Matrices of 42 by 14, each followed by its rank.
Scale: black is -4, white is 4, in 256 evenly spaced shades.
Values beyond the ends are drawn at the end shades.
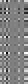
one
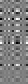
one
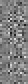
three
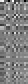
two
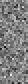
full rank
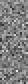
full rank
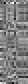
three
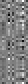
two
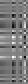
one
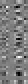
two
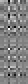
two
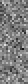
full rank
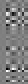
one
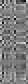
three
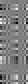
one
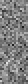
full rank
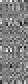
three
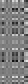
one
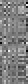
three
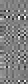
two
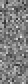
full rank
